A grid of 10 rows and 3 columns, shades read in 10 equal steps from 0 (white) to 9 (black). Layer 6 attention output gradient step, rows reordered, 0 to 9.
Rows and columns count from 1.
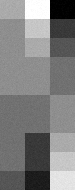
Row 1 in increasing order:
0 3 9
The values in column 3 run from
1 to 9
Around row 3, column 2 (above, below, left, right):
2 4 4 6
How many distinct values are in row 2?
3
